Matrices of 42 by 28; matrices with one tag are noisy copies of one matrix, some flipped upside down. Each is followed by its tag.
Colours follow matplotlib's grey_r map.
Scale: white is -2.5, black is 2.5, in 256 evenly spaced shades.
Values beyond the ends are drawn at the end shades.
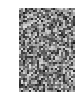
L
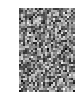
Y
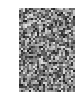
L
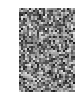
L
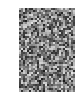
L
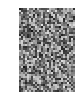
Y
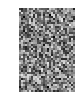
Y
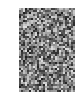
L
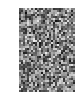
Y
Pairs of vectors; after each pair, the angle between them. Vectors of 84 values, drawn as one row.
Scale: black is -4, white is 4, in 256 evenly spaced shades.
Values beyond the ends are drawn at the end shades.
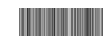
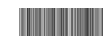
nearly parallel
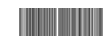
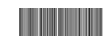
partly aligned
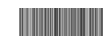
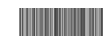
nearly parallel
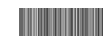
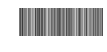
orthogonal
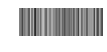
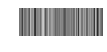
nearly parallel
